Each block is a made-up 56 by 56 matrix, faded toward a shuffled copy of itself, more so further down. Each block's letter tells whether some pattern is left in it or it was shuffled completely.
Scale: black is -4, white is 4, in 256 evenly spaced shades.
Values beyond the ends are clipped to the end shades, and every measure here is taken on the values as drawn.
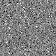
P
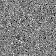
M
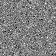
M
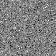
P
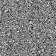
M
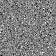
M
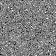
M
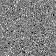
M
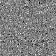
P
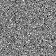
P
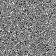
M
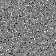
M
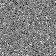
M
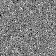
M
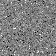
M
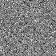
M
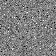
P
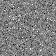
M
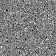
M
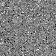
P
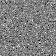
M
